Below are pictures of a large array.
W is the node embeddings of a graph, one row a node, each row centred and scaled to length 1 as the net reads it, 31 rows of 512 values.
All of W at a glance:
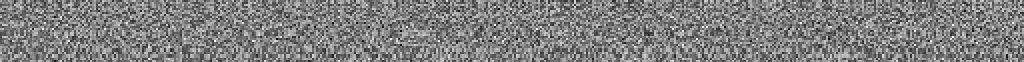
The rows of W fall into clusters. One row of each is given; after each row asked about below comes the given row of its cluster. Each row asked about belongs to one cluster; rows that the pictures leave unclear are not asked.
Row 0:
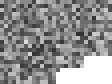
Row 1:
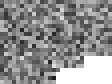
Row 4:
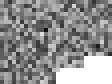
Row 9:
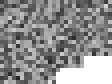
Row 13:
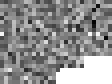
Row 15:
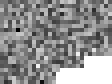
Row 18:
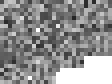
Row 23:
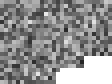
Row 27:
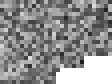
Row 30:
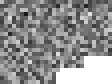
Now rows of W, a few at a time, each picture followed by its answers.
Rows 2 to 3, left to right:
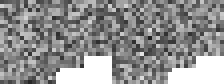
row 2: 27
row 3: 18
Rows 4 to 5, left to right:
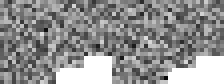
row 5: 1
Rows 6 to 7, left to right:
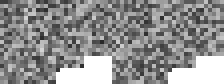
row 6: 13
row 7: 0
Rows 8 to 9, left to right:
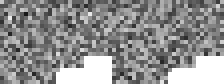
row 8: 30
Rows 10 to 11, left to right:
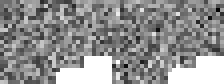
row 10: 23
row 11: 4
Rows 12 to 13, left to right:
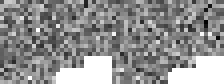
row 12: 18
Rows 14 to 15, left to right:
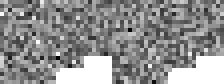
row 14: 1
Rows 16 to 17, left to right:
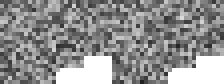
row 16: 9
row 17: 15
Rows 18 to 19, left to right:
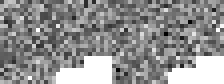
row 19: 13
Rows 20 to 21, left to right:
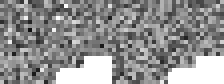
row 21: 9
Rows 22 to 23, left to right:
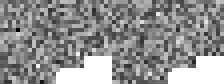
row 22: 15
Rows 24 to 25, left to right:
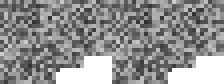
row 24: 0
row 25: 0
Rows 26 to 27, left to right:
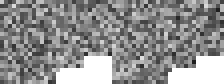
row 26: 30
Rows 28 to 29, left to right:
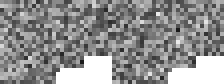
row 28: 27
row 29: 23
